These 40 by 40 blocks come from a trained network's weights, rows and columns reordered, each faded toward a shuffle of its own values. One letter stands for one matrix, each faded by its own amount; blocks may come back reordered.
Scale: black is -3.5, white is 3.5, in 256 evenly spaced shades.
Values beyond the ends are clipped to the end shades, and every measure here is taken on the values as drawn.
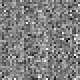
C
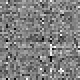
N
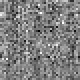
C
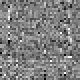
N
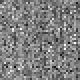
C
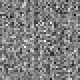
C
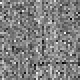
C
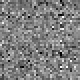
N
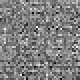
N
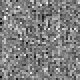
C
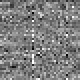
N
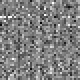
C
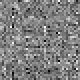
N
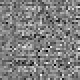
N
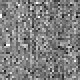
C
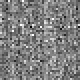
C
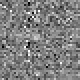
N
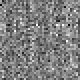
C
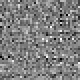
N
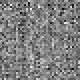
C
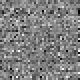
N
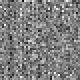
C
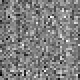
C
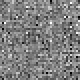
N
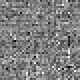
N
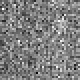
C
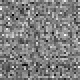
N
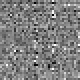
N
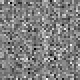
C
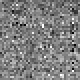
N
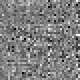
N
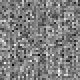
C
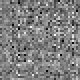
N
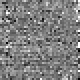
N
